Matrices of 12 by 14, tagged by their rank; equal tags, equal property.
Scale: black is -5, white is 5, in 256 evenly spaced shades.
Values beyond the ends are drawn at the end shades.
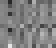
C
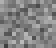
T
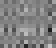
C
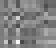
C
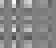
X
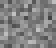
T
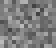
T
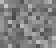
T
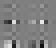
X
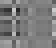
X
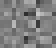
C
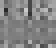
C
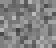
T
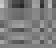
X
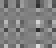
X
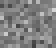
T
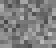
T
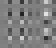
X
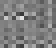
C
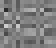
C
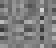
C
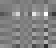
X
